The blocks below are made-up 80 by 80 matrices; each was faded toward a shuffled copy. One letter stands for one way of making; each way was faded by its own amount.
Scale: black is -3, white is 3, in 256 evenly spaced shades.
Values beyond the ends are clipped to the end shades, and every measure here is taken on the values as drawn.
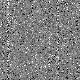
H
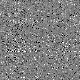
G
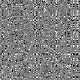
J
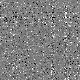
G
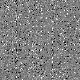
G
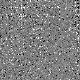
G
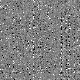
G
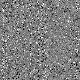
H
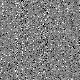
H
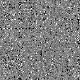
G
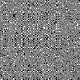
J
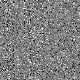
H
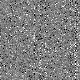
H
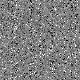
H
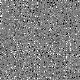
G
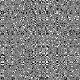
J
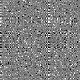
J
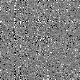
G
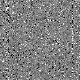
H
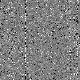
H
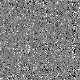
G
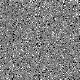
H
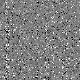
G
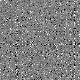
G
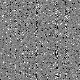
G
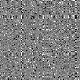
J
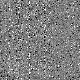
H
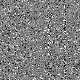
H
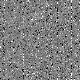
H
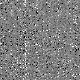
G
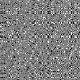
J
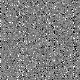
G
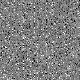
H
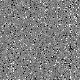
G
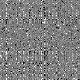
J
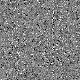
H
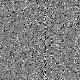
H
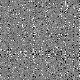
G
